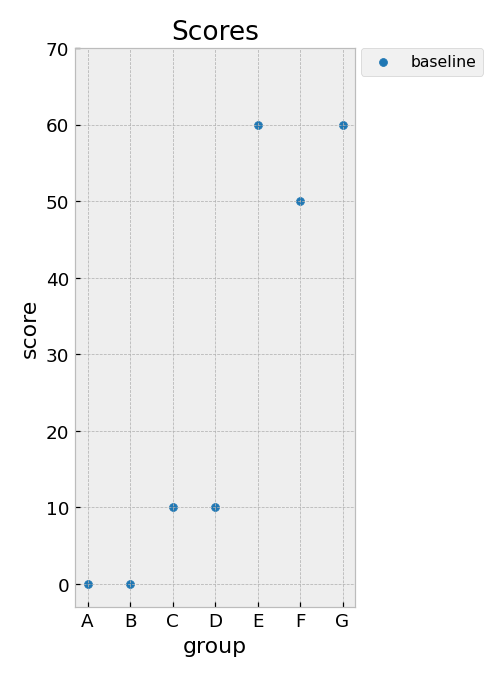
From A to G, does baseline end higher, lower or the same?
higher
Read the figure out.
Title: Scores
x-axis: group, ticks A B C D E F G
y-axis: score, ticks 0 10 20 30 40 50 60 70
Legend: baseline
Values:
baseline: 0 0 10 10 60 50 60
